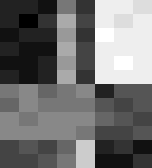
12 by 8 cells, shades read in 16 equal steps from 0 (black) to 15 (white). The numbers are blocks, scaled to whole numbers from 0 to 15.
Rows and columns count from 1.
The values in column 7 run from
1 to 15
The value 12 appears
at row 11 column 5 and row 12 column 5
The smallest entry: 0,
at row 2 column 2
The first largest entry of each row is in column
6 6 6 6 7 6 2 2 1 1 5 5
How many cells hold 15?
2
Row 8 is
6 8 7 7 7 5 4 5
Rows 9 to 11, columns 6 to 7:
6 5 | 4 4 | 2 3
